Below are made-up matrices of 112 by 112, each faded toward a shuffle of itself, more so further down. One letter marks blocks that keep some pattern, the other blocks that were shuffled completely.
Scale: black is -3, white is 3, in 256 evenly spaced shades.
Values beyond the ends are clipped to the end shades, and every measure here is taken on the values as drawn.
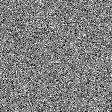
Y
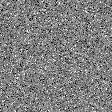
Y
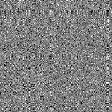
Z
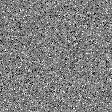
Y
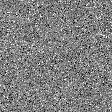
Y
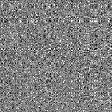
Z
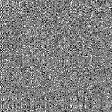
Z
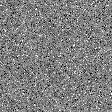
Y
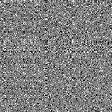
Z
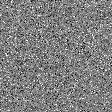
Y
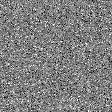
Y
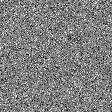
Y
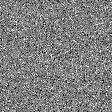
Y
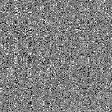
Z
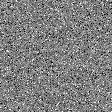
Y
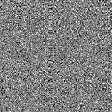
Z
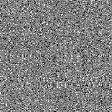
Z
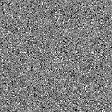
Z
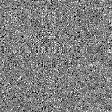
Z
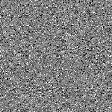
Z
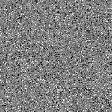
Z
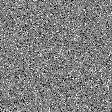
Y
